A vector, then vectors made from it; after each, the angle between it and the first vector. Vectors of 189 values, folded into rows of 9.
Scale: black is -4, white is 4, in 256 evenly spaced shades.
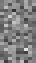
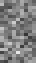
orthogonal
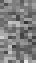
orthogonal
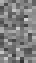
partly opposed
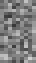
partly opposed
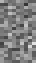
orthogonal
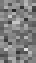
nearly parallel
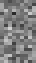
partly opposed
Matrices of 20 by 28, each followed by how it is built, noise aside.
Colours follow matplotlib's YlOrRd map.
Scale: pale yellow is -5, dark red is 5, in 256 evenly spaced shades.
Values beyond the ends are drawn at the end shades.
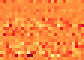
uneven rows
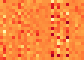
uneven columns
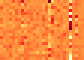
uneven columns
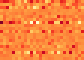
uneven rows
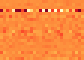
uneven rows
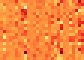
uneven columns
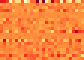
uneven rows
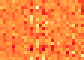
uneven columns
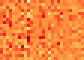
uneven columns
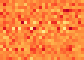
uneven rows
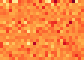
uneven rows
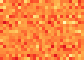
uneven rows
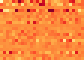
uneven rows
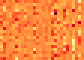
uneven columns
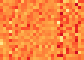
uneven columns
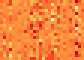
uneven columns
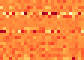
uneven rows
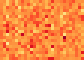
uneven columns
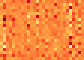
uneven columns
